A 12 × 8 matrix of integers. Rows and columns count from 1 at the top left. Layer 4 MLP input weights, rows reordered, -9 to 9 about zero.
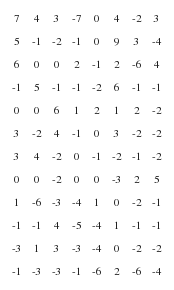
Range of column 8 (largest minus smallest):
9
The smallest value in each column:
-3 -6 -3 -7 -6 -3 -6 -4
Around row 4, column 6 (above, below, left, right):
2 1 -2 -1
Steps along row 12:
down same up down up down up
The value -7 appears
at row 1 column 4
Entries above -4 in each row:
7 7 7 8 8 8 8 8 6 6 7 5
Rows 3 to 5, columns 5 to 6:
-1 2 / -2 6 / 2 1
